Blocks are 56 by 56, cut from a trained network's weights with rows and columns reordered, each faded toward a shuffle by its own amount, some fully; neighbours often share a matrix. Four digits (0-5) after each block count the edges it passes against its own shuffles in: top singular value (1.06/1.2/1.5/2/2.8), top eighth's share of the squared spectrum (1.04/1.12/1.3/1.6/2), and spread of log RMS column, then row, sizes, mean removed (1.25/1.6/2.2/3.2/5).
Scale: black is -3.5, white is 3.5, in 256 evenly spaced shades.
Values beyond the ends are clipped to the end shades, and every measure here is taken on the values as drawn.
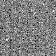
2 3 1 1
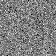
0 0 0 0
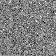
1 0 0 0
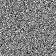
0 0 0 0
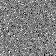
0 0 0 0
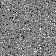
0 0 0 0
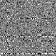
4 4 1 2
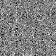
3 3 1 1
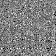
2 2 0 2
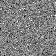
0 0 0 0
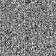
2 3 1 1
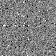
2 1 0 0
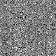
2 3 1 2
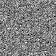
2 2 0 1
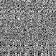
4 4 1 2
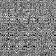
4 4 1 2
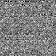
3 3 0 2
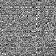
3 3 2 1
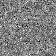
2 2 0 1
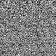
2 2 0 1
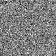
1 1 0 0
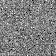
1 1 0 0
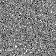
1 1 0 0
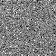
1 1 0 0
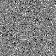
2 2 0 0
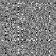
3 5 2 2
